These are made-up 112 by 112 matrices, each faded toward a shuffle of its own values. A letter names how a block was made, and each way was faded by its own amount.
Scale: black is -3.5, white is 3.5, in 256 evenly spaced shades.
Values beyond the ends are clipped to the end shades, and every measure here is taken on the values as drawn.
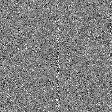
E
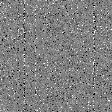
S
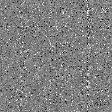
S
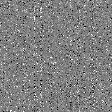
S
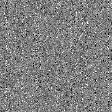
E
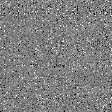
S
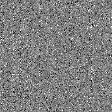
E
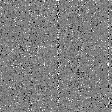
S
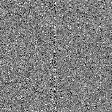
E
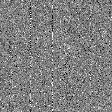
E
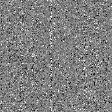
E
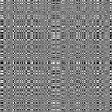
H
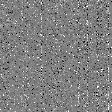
S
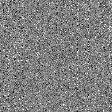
E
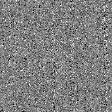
E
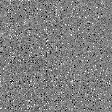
S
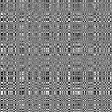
H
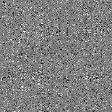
S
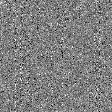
E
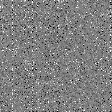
S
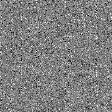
E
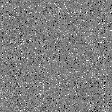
S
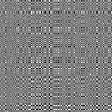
H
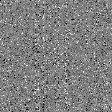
S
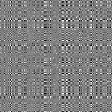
H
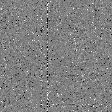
S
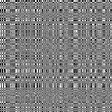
H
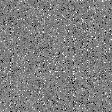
S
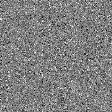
E
